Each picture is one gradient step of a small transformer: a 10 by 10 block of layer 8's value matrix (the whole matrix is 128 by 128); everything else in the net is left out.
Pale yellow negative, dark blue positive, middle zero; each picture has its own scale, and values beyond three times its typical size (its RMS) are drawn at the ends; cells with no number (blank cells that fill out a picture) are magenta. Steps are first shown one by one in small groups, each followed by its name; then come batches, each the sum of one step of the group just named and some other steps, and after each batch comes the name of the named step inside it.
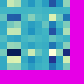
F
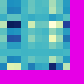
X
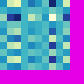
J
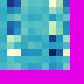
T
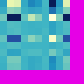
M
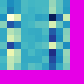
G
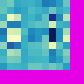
G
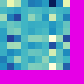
J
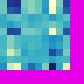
T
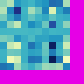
J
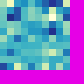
M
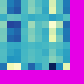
X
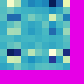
F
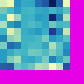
G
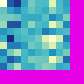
X
